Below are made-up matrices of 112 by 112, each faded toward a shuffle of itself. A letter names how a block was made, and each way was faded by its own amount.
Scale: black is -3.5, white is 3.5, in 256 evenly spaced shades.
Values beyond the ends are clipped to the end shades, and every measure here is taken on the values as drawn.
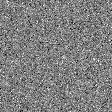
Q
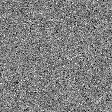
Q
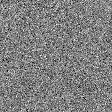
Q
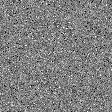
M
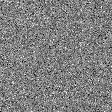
Q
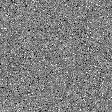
M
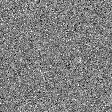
Q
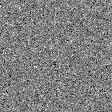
M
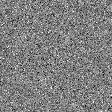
Q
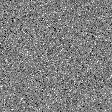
M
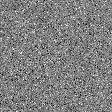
M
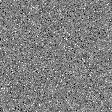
M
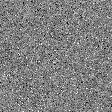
M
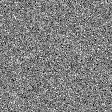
Q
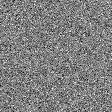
Q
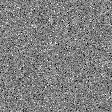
M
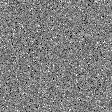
M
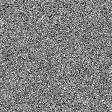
Q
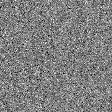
Q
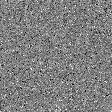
M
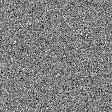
Q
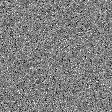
M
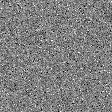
M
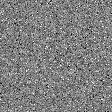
M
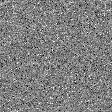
M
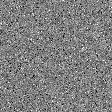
M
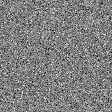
Q
